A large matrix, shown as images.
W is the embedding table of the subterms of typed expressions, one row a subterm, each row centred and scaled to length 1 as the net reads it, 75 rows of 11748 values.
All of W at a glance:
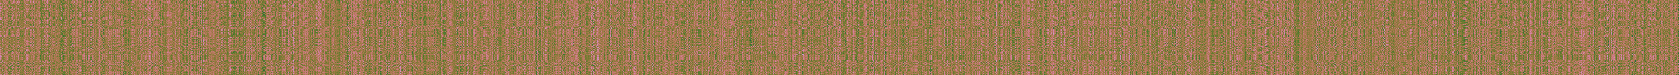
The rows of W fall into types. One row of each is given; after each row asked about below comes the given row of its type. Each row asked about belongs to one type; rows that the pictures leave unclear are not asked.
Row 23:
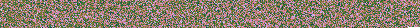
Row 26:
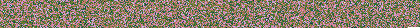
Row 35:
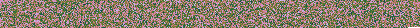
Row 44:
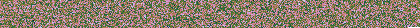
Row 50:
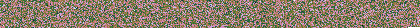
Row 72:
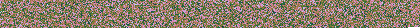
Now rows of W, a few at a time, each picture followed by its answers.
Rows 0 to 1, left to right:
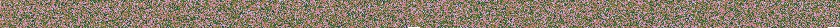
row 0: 44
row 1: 26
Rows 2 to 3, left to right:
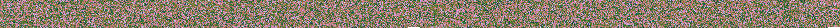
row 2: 26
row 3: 35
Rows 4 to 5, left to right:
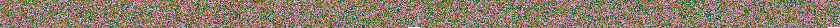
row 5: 23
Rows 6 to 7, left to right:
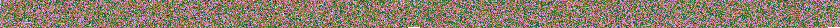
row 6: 35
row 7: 23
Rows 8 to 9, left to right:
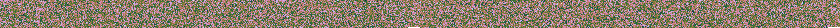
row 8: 35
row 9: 44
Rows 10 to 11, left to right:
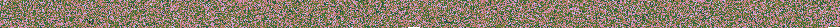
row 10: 50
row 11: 50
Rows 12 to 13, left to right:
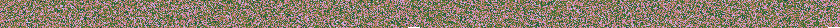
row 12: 26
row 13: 23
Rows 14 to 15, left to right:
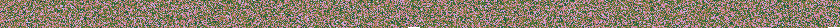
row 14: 26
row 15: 26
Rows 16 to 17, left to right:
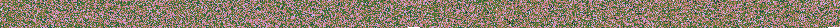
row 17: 35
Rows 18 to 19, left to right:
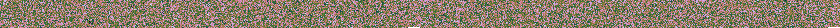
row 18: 50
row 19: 35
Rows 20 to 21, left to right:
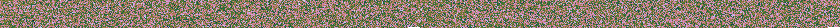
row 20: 44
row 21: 23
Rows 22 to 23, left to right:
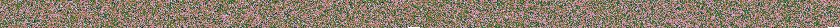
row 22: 44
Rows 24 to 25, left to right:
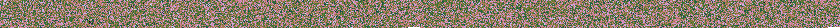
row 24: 50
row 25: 23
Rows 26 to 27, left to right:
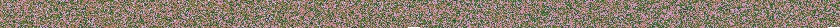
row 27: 44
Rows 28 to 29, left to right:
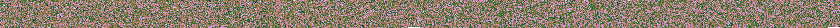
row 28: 50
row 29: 72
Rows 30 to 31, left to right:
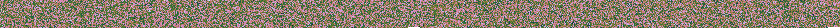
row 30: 72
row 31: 35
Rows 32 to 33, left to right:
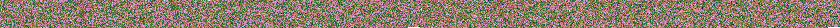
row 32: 72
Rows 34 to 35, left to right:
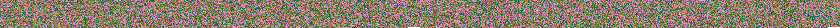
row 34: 26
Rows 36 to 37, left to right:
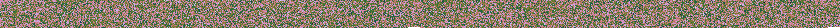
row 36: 35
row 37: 23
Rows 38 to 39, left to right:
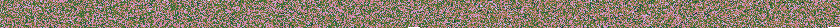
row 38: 72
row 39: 44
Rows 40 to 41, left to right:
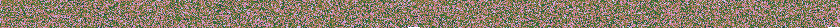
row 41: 44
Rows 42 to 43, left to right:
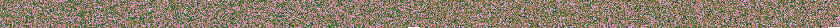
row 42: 72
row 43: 50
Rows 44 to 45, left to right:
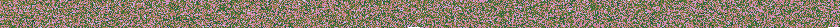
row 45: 72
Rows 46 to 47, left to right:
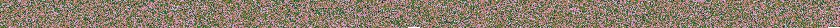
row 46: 26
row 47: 50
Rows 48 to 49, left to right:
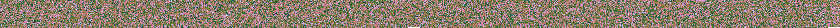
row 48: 44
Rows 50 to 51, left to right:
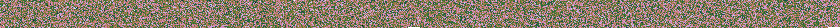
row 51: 23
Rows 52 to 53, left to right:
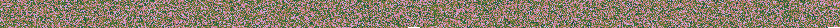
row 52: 26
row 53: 35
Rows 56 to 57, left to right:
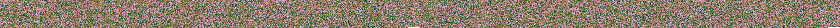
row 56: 35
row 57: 50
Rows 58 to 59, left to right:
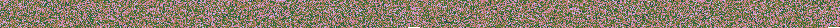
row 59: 50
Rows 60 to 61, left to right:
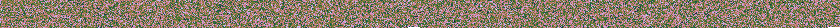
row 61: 44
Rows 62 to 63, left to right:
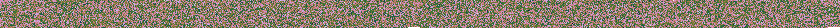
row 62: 35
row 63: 23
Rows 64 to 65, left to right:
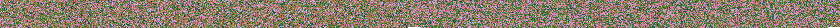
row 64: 72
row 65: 44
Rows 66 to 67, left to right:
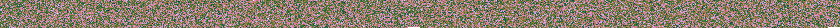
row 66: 23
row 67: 26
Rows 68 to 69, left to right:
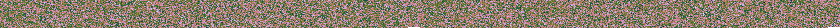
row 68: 23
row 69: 23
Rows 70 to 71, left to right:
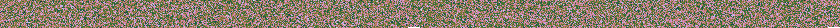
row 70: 26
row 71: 23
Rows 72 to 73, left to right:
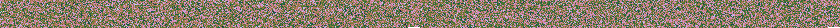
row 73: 23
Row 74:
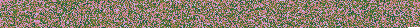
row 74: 35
